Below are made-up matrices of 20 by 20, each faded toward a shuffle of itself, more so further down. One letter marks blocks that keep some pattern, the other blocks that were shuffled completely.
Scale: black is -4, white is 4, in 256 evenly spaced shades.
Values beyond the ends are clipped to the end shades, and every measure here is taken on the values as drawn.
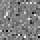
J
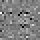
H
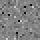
J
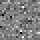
J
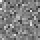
J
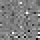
H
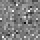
J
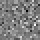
J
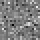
J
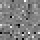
H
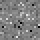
J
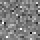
J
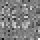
H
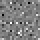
H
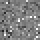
J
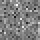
J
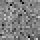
J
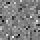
J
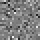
H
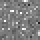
J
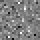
J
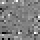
H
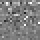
H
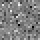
J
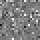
H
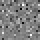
H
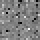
H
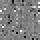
J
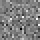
H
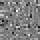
H
